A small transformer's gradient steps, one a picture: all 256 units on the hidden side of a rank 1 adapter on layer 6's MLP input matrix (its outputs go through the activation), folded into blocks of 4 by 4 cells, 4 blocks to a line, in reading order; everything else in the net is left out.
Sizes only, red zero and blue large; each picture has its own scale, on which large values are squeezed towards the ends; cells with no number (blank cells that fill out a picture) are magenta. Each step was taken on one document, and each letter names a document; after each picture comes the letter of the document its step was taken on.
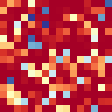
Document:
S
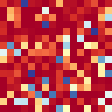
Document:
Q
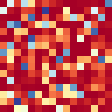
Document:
S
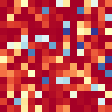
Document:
Q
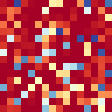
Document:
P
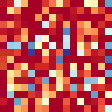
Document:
Q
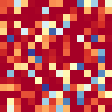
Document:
P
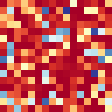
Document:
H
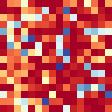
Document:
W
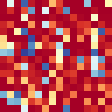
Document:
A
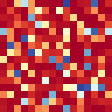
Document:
W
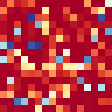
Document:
S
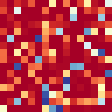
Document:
P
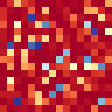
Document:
S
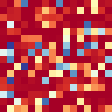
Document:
Q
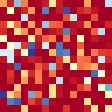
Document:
A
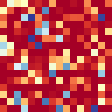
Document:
S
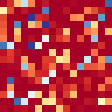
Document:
S
